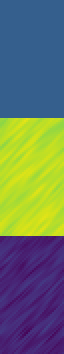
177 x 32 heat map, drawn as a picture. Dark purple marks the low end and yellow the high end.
It is made of 3 by 1 panels. Panel 1,1: low, flat. Panel 2,1: very high, slanting up to the right, faint in contrast. Panel 3,1: very low, slanting up to the right, faint in contrast.
